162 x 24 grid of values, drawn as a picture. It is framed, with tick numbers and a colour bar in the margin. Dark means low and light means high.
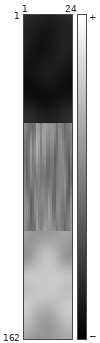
The table splits into 3 rows of 1 panel. Panel 1,1: very low, smooth, faint in contrast. Panel 2,1: middling, streaked downward. Panel 3,1: high, smooth.
